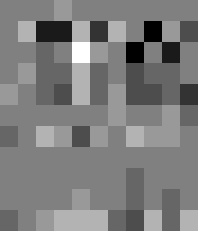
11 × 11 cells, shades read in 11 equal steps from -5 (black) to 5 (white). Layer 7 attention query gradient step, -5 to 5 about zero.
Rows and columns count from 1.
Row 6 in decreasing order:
1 1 0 0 0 0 0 0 0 0 -1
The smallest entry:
-5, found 2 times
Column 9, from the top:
0 -5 0 -1 -2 0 1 0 0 0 2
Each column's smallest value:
-1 0 -4 -4 -2 -3 -1 -5 -5 -4 -3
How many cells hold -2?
7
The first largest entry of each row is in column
4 2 5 5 5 7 3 1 1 5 4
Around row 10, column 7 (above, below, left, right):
0 -1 0 -1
